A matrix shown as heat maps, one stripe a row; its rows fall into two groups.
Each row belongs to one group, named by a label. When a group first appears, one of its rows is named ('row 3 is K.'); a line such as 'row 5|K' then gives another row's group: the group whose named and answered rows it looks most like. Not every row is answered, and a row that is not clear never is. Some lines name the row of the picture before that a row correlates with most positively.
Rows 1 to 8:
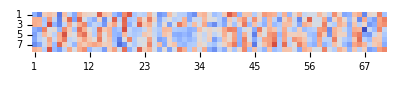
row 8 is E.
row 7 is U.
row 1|U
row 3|E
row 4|U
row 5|U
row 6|U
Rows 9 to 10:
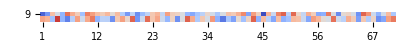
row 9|U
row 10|E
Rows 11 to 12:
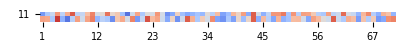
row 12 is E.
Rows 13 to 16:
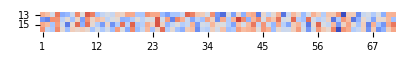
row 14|U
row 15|E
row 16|E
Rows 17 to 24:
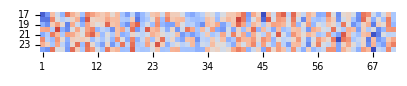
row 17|U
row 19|U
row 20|E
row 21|U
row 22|E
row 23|E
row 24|U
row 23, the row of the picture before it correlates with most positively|15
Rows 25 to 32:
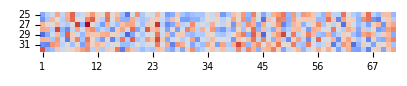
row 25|U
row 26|U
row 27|E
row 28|E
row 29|U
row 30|E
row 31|U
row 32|E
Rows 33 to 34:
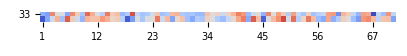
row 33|U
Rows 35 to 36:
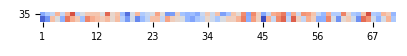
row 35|U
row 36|U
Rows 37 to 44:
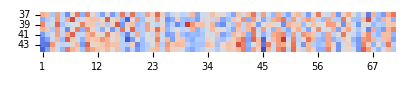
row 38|U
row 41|U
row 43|U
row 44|U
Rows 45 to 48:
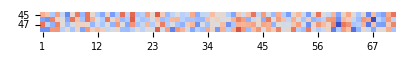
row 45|E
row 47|E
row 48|U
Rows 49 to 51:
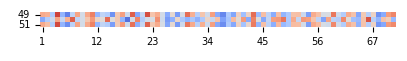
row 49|E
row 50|U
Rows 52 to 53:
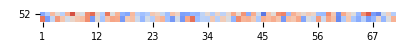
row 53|E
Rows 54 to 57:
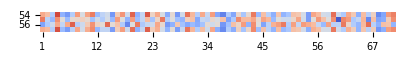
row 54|E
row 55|E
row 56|U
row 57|E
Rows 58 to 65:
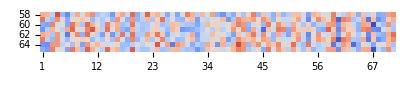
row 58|E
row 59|E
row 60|U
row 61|U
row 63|E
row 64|U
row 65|U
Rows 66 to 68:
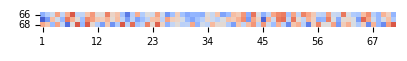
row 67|U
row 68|E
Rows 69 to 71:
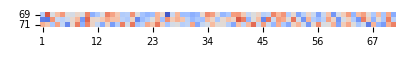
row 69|U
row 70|U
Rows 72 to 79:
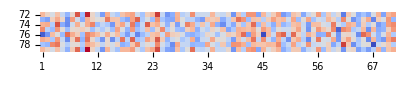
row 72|E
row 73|U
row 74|E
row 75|E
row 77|E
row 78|U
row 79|E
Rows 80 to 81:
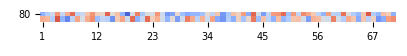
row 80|U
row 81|E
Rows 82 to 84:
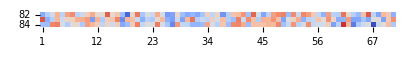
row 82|U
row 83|E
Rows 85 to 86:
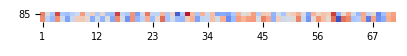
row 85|E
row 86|E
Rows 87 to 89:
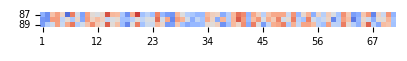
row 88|U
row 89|U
